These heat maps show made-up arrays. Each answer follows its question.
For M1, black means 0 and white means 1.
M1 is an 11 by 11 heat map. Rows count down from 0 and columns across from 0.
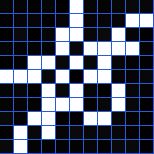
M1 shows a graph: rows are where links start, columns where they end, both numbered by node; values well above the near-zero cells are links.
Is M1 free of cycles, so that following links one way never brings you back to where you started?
no
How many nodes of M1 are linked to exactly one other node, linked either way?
2
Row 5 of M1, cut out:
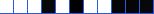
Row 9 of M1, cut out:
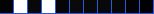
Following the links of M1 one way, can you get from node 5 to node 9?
yes
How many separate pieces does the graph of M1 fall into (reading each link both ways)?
1
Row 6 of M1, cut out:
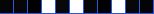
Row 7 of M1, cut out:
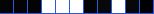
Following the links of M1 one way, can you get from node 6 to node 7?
yes
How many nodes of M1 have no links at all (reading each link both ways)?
0
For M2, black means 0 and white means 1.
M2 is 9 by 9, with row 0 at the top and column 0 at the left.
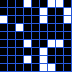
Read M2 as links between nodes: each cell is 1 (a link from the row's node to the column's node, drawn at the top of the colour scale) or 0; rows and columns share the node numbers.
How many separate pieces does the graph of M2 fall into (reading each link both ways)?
2
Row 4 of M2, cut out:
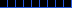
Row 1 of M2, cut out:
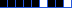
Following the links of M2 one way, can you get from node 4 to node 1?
no
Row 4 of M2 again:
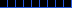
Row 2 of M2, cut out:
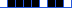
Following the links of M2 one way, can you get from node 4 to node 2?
no
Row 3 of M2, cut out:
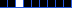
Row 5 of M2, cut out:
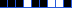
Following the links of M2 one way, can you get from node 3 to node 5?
yes
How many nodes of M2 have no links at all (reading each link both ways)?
1
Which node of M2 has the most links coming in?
node 5
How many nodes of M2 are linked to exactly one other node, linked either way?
0
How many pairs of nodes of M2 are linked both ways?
2
